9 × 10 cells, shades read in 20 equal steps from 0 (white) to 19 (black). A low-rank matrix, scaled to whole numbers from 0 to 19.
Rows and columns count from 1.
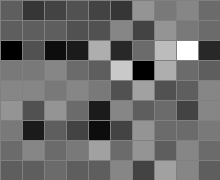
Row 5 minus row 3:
-10 -4 -8 -8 4 -3 -4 8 12 -7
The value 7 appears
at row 5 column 7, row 8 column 5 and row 9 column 8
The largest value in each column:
19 17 18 17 18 16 19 13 14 16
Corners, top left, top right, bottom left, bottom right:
12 11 12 12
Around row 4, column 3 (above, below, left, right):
18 10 10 11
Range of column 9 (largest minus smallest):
14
